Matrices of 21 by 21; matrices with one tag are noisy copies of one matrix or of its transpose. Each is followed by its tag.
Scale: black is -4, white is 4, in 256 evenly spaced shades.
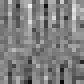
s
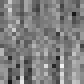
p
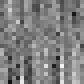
p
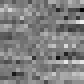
p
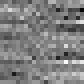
p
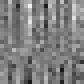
s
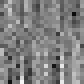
p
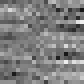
p
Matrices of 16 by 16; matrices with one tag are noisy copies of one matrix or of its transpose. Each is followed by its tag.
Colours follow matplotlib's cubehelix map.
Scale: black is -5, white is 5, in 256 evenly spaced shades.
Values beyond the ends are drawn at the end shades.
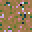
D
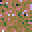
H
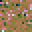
H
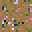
D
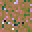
D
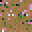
H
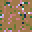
D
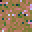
H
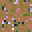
D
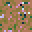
D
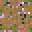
D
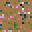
D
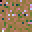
H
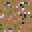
D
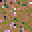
H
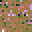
H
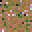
H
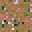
D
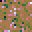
H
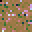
H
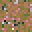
D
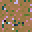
D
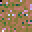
H
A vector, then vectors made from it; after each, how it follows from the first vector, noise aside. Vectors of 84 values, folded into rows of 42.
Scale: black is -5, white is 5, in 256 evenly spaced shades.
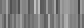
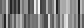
scaled up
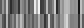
scaled up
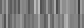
copied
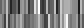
scaled up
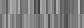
negated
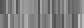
wrapped around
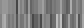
wrapped around
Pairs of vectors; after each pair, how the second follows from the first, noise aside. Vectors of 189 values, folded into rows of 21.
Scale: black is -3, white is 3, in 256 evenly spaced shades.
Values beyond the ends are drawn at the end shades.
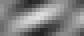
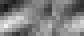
wrapped around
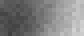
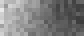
reversed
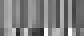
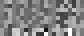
sign-scrambled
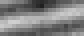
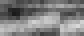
wrapped around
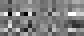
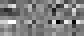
reversed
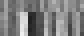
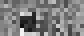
sign-scrambled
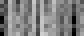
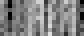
reversed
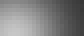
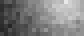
reversed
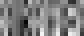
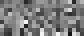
sign-scrambled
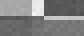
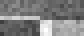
reversed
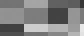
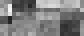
wrapped around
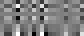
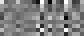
reversed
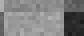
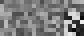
sign-scrambled
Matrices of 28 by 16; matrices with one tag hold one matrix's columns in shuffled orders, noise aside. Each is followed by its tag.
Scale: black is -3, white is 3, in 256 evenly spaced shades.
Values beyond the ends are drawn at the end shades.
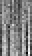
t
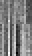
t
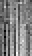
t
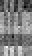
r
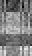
r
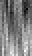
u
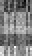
r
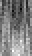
u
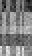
r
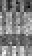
r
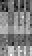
r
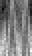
u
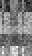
r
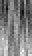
u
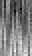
u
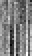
t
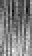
u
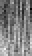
u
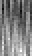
u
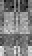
r
